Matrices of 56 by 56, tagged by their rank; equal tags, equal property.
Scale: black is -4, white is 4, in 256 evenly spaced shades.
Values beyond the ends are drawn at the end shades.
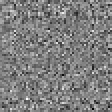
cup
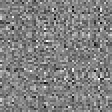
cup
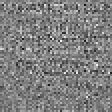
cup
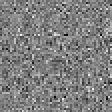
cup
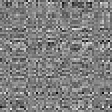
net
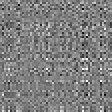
net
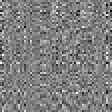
net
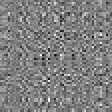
net
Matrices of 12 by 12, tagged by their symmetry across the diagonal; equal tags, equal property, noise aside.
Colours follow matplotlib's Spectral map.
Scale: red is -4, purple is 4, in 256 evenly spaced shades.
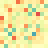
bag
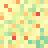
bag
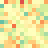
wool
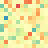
wool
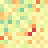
bag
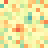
wool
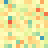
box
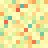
wool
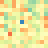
box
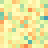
box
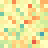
wool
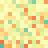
box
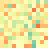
box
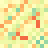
bag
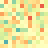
wool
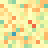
box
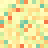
bag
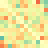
wool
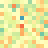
box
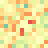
bag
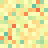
bag
